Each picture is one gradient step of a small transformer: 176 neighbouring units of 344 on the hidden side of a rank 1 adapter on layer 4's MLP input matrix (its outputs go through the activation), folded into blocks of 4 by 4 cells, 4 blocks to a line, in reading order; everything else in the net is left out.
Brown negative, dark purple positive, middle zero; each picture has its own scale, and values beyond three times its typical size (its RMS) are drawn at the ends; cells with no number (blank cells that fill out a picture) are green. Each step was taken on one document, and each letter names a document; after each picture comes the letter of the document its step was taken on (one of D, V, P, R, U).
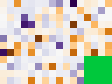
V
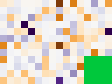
V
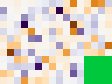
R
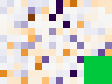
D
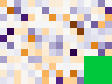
R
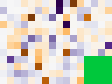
D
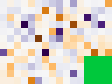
V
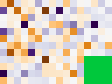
R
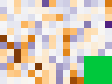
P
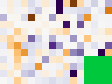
D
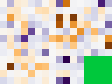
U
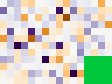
R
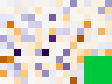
P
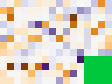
U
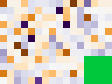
D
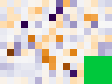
R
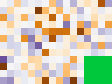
P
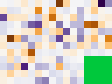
U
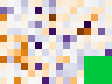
P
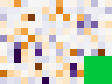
D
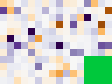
R
